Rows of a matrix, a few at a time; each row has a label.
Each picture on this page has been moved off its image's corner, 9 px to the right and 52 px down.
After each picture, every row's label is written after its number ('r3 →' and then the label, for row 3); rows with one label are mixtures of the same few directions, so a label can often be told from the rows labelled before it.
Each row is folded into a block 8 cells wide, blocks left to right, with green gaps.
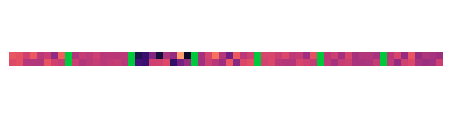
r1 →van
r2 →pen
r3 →van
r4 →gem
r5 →van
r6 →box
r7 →box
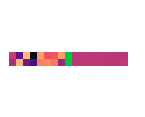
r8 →box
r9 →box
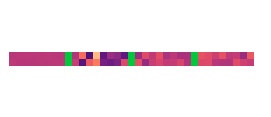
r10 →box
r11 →box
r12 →pen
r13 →van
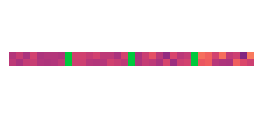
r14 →box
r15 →van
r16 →gem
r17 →van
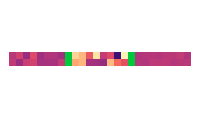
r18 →box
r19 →van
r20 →van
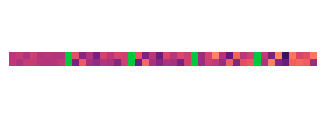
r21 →box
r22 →pen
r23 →pen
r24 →gem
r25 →box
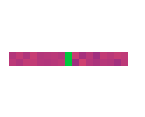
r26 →box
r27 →pen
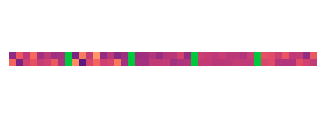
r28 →pen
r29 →pen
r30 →van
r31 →van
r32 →van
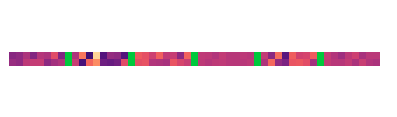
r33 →van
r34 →box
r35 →van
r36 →box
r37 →box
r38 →gem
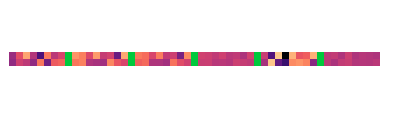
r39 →gem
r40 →van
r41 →van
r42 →van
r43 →box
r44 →box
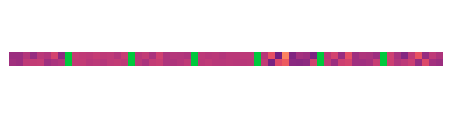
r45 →van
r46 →van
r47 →box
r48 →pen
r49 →box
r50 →box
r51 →gem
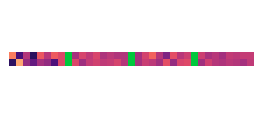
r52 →pen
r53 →pen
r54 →gem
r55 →pen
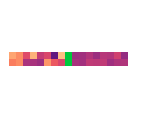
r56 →van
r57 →van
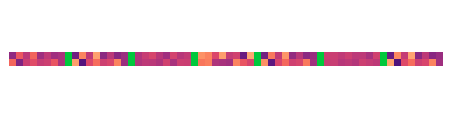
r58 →pen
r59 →pen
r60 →gem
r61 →van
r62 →pen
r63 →van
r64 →pen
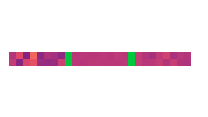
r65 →box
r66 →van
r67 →gem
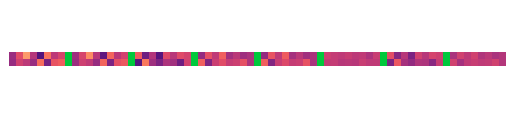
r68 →gem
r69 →gem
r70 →pen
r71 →pen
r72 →pen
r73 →van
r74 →pen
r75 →pen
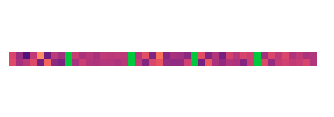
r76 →gem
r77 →pen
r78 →box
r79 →pen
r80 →pen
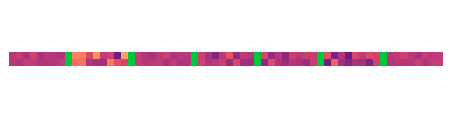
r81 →box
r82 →van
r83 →gem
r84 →gem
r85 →pen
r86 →pen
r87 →gem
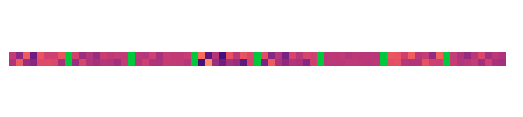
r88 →box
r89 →pen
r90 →box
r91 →pen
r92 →pen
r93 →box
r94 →van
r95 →gem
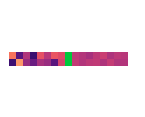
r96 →pen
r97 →gem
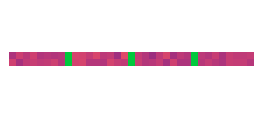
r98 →pen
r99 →van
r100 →gem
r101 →box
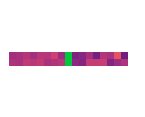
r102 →van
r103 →van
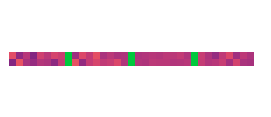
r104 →pen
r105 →pen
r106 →van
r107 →gem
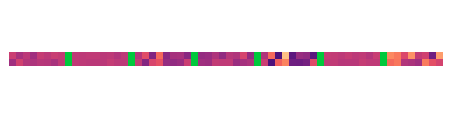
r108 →pen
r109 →van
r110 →box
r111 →van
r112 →box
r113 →van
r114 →van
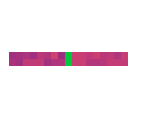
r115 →van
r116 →van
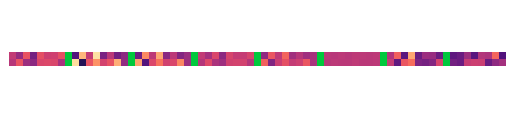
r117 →box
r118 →pen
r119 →pen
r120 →box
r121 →pen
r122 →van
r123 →box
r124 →van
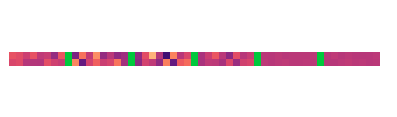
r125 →van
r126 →pen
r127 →gem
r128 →gem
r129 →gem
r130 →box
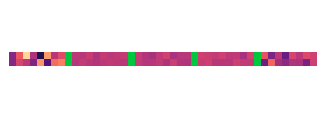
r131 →gem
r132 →box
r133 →gem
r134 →van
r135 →pen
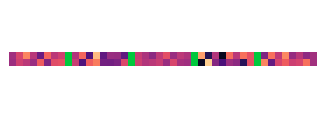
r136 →gem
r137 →box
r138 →gem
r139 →pen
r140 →pen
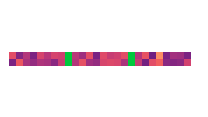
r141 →pen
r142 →box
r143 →box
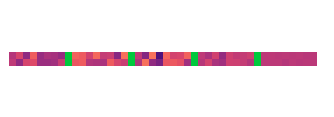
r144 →box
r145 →van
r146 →box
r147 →box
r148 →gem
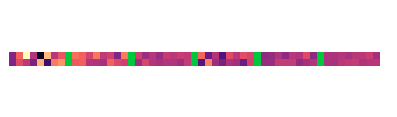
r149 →gem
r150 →van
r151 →pen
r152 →pen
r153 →van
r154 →van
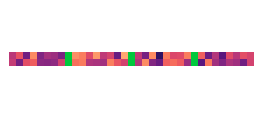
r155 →box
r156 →van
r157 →box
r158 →pen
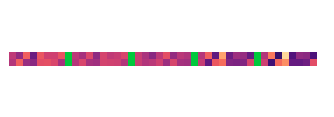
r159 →box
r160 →box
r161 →gem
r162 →box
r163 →box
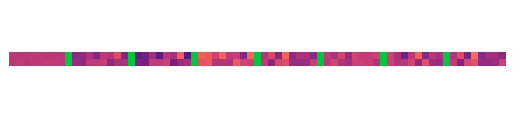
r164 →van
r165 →van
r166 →van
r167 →van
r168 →box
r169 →box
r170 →gem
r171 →box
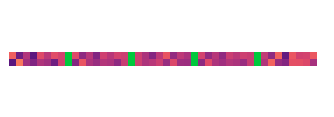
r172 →pen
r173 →pen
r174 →gem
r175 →pen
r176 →box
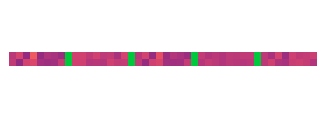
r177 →box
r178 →van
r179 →box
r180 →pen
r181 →box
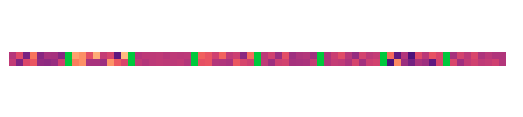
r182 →box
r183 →van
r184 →pen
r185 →van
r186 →box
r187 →gem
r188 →pen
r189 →pen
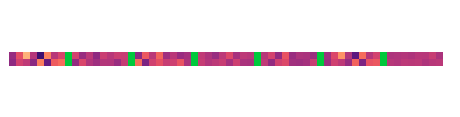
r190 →gem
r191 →pen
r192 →pen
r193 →gem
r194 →box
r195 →gem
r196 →van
